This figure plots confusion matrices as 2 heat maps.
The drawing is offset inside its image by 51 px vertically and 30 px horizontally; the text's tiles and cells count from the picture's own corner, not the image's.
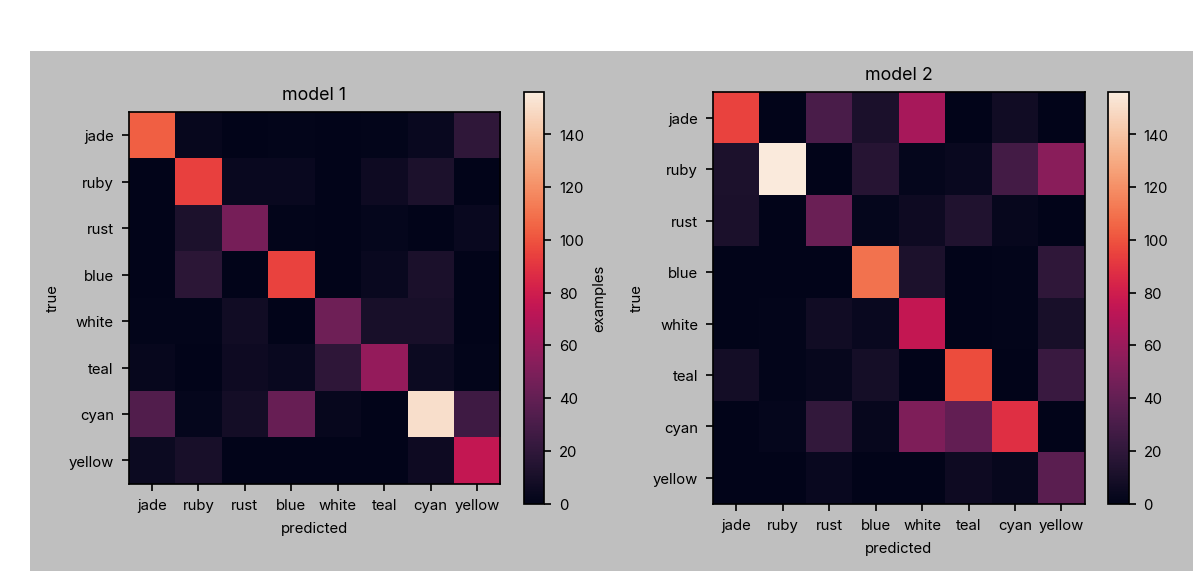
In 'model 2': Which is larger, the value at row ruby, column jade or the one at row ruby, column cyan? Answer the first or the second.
the second
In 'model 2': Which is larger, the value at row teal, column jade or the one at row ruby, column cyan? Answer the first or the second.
the second
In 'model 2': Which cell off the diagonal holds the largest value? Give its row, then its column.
jade, white
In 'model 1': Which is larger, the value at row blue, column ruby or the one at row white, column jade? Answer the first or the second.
the first
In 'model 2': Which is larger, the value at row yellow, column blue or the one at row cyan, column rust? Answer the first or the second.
the second
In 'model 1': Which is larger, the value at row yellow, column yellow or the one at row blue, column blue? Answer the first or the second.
the second
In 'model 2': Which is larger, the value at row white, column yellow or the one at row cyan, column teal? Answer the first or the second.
the second
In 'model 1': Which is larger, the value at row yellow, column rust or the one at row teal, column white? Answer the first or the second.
the second
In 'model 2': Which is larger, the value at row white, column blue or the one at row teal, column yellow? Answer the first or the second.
the second
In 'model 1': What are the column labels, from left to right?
jade, ruby, rust, blue, white, teal, cyan, yellow
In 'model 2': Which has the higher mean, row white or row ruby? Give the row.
ruby
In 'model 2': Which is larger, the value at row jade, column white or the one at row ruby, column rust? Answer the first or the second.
the first
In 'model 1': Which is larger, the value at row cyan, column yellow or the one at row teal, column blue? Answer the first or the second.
the first
